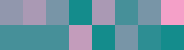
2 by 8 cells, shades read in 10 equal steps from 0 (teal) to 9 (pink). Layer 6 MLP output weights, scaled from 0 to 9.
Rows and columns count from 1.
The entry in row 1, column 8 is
9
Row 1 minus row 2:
3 4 2 -7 6 -2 3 9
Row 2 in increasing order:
0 0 1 2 2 2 4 7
